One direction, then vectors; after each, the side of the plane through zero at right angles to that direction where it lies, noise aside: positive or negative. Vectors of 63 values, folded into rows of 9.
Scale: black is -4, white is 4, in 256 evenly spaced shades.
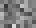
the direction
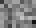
positive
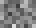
positive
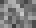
negative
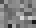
positive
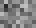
positive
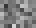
positive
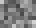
positive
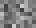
positive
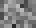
negative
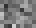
positive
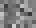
positive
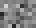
negative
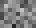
negative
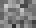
negative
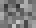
positive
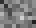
positive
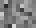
positive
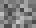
positive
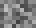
negative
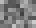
positive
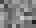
positive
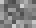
positive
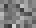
positive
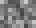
positive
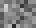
negative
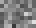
negative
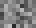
negative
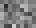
positive
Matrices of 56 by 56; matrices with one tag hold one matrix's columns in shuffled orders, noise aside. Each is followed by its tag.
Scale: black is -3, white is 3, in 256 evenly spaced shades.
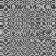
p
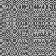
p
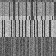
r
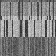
r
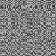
p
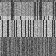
r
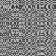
p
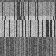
r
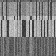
r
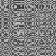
p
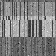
r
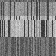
r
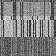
r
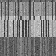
r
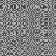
p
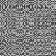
p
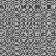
p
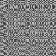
p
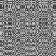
p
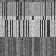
r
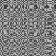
p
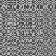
p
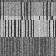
r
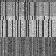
r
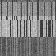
r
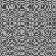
p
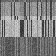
r
